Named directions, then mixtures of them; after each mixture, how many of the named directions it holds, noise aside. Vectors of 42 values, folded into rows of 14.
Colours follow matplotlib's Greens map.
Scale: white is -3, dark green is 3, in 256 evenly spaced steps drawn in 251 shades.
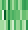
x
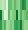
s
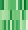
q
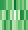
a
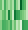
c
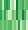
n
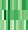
one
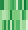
one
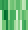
one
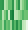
two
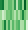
two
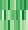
three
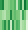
one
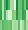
one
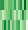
two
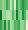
three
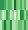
one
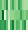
one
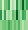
three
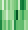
three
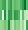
three
